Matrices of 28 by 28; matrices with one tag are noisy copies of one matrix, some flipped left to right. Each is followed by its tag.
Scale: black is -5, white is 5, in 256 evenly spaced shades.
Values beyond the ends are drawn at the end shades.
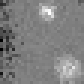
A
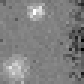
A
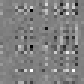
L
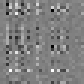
L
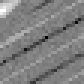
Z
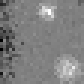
A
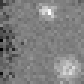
A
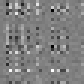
L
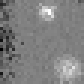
A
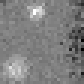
A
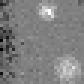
A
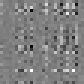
L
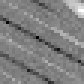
Z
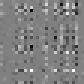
L
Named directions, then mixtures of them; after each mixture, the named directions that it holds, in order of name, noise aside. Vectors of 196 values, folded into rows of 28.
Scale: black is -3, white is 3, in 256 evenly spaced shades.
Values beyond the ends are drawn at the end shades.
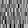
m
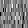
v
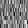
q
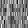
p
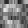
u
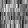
m, u, v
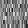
m, q, v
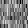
p, q, u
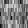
q, u, v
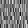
q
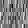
p, v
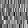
p, q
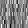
m, p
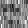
p, q, u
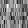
p, u, v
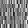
m, p, q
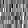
v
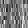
p, u, v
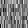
p, q, v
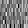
m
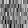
m, q, u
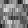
u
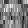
u, v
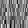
m, p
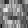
u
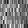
m, u
